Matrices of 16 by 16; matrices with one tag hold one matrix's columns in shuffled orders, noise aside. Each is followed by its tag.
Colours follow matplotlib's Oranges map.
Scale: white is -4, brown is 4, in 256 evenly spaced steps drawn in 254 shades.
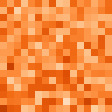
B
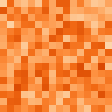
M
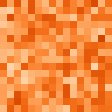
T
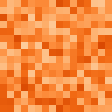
B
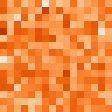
M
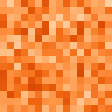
M
